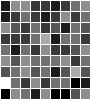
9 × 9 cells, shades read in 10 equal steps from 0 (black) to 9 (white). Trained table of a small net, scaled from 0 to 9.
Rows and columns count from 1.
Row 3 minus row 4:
3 1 0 0 -4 2 -3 0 1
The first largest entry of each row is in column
2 7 1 5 5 1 8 1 2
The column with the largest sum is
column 3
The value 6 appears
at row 4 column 5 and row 7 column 8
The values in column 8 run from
0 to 6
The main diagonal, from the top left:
1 2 2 4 5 4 3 0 5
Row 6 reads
5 3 5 4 4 4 5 2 4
